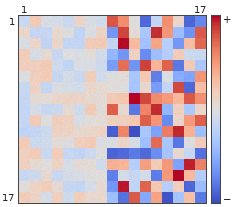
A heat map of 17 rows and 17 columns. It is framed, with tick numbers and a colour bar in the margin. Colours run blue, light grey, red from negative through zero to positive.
Seam: vertical, 50% of the way across, the left part calmer. Histogram: bell-shaped. Ninth with the highest average: middle right. Slope: none.
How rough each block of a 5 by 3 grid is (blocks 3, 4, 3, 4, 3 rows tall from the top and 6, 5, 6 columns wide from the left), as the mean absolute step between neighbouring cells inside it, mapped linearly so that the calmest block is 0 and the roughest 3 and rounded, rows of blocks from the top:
022
013
012
023
023
